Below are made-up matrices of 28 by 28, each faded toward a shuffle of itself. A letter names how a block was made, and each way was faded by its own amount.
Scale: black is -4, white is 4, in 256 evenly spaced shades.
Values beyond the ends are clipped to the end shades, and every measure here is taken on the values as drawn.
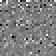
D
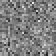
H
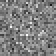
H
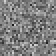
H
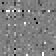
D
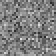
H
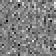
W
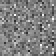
W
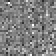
W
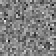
H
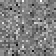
W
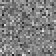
W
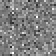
W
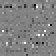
D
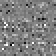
D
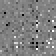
D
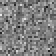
H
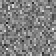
H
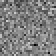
H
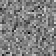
H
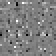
D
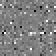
D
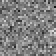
H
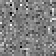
W
